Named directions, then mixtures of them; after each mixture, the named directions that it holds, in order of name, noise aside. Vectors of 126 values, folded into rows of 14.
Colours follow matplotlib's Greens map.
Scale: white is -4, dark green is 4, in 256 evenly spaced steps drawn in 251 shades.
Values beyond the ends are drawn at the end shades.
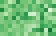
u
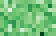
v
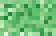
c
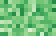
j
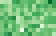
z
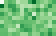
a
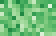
a, v, z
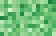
c, j, z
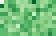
a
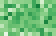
c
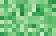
j, z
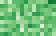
j, z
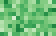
j, u, z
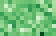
v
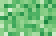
c, z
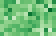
u, v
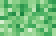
c, j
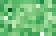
c, v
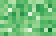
j, u, v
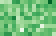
z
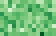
v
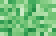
j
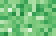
j, v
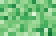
a, c, u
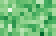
c, v, z
